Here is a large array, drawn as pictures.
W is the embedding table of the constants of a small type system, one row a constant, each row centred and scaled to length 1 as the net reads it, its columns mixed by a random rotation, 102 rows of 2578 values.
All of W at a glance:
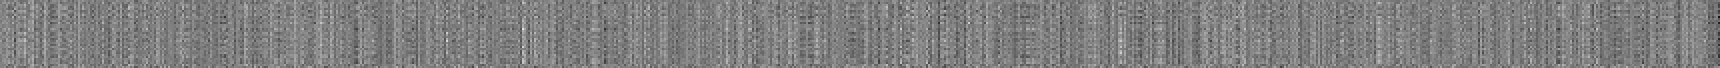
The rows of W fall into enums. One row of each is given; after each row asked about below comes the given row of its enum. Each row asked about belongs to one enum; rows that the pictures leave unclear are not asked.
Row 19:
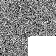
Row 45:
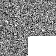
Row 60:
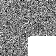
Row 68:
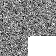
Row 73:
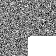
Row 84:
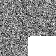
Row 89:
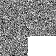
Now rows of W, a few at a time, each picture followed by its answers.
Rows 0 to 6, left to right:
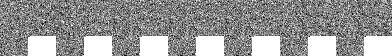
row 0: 73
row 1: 45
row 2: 89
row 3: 89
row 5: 84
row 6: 84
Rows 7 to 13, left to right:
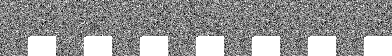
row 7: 73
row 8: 60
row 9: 73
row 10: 84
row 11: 73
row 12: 73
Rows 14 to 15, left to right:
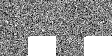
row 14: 45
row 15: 19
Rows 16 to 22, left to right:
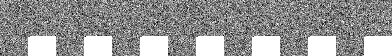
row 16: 19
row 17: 84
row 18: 73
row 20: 68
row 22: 45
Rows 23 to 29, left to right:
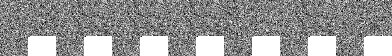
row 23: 73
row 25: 84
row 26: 84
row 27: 45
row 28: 84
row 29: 60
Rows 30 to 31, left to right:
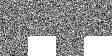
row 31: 73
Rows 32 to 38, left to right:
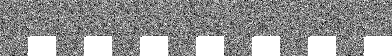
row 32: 89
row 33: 68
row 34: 68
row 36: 60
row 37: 73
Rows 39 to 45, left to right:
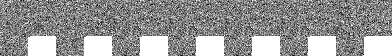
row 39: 60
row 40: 73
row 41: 89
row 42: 89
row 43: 89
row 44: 89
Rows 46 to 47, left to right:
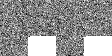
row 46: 84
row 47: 89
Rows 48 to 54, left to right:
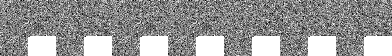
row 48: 60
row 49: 84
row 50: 60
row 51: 60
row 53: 68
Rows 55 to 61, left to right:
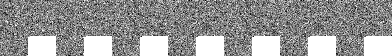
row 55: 45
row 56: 89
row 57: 84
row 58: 60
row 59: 84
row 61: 19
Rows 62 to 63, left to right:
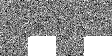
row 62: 60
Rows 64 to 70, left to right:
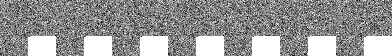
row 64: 19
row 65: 73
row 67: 19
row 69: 89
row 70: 60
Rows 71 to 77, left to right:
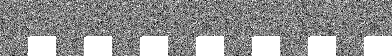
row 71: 89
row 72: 73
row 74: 60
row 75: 89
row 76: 84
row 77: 60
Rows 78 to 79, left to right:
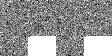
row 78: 60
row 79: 89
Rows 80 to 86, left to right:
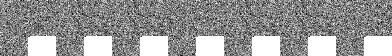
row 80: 60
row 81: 84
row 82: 84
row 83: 89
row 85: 84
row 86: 73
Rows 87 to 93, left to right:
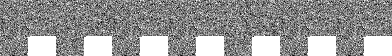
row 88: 73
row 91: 84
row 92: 89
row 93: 89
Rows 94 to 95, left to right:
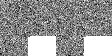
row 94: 19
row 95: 89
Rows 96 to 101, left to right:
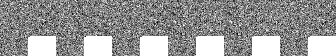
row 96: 73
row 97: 84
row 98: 73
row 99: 45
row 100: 45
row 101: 73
